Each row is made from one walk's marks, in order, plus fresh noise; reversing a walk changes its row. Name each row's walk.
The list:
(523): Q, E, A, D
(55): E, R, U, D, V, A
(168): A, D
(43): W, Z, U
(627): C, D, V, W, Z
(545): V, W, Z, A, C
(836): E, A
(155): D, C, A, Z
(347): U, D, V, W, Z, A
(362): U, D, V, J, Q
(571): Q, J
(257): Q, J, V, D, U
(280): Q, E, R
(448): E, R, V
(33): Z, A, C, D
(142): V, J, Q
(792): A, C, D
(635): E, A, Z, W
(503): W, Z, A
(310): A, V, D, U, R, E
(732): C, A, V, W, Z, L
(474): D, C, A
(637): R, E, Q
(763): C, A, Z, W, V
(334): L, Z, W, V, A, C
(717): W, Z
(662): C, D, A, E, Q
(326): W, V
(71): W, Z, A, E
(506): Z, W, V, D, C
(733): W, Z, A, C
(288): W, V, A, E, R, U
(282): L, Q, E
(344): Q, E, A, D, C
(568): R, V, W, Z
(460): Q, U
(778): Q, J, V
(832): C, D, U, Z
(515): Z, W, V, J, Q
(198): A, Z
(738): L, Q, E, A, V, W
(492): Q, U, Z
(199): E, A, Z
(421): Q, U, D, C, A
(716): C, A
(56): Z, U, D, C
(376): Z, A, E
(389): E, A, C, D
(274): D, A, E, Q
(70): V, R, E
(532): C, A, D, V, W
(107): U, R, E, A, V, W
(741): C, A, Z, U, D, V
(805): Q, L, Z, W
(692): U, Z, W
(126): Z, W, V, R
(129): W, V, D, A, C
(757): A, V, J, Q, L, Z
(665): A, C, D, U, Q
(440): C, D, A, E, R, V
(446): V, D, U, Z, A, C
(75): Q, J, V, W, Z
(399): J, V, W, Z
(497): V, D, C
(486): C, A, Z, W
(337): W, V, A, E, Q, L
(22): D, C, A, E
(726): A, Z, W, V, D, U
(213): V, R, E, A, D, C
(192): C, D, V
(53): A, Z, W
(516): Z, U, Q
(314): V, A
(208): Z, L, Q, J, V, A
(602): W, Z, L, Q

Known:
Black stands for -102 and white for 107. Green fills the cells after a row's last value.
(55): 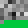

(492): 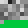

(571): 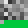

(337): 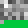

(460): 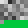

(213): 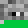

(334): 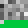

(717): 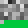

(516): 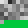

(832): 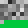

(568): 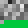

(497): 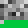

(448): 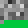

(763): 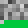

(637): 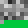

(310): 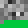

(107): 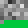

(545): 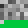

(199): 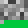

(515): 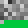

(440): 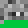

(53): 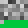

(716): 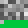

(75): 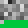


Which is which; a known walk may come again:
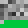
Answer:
(446)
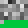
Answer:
(717)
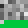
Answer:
(334)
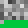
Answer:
(738)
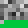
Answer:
(192)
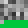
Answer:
(22)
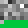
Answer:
(326)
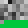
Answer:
(257)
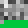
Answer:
(282)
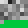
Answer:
(492)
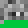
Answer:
(440)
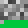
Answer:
(198)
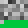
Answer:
(53)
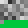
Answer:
(460)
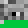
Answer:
(389)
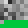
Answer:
(362)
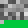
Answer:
(716)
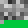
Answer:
(637)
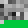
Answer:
(344)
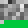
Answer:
(627)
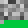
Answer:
(635)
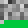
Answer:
(763)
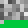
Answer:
(732)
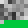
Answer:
(665)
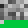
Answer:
(129)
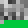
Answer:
(274)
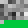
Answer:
(421)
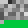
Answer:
(347)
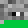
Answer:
(213)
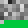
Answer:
(75)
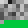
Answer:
(726)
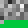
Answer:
(126)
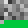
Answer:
(778)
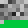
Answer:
(56)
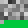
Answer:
(503)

